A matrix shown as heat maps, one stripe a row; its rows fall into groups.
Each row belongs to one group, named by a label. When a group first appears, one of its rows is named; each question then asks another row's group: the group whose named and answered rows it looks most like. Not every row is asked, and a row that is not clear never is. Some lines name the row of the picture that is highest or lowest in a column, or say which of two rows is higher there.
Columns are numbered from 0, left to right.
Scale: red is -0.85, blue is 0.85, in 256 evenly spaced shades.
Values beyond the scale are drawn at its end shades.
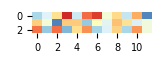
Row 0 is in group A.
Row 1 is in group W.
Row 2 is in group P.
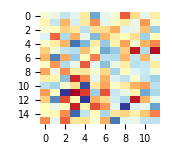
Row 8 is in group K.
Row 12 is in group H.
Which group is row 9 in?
W
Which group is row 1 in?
P
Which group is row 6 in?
P
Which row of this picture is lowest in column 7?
2
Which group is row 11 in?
W
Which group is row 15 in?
K
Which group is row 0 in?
W
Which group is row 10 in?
H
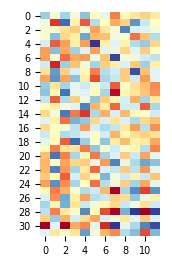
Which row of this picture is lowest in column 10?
28
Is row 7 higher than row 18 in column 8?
Yes
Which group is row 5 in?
P
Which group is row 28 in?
A
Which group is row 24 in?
P
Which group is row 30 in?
K
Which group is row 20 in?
P
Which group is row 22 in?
P
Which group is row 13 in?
A
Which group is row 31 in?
A
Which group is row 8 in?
P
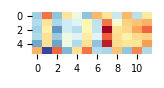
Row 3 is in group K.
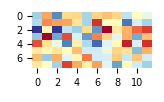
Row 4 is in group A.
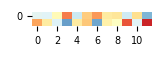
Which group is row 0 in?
A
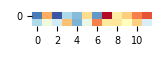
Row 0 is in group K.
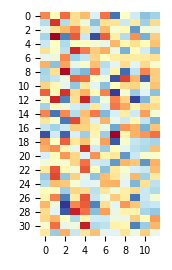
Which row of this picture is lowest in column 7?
17
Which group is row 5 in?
W
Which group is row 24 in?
A
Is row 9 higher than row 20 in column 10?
Yes
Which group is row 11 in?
K
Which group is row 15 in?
W
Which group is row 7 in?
P
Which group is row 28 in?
W
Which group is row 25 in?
W
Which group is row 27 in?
W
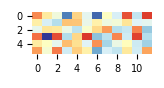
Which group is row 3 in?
P
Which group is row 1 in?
W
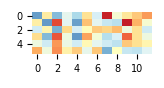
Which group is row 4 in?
H
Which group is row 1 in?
H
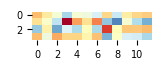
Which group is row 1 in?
W
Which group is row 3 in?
K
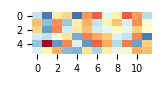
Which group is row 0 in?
H
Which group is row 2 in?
P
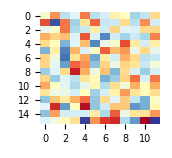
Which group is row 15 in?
A
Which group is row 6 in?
W
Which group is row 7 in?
W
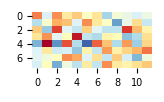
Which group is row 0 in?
K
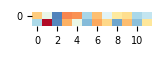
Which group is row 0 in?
W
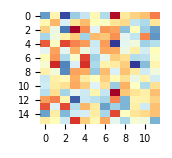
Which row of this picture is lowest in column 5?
3
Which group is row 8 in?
W
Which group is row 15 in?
W
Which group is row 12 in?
A
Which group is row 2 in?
W
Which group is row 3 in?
A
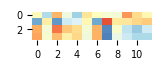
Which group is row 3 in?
K
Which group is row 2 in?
K
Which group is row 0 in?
H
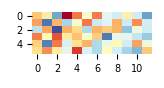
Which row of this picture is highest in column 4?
1
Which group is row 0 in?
W
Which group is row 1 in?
P
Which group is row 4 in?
P
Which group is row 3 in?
K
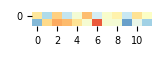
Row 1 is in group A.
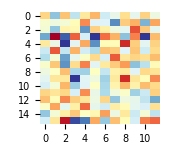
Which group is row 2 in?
H
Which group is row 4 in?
W
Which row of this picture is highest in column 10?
3
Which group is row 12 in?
K
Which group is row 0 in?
P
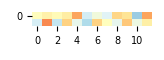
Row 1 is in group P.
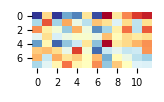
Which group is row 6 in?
K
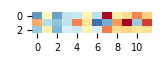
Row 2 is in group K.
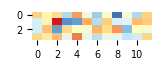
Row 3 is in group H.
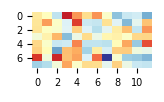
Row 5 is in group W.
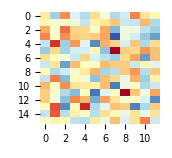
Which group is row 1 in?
A
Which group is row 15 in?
A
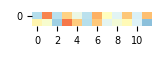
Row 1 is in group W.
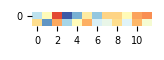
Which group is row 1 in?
P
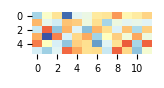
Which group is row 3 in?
P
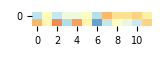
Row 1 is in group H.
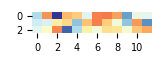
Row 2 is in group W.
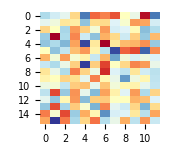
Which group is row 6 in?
K
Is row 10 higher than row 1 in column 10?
Yes
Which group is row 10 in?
W
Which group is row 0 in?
A
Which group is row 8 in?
W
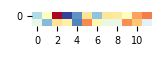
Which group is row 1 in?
H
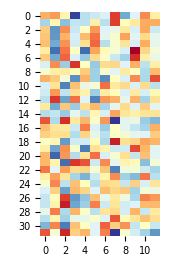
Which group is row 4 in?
P
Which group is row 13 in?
P
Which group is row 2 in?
P
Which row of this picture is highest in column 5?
12
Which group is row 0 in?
A
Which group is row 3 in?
P
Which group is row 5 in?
H
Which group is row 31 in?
K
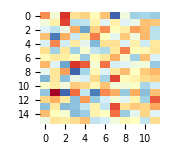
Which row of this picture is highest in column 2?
11
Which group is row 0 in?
K
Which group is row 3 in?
P
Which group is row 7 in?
W
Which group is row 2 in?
H
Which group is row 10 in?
W
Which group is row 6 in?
A
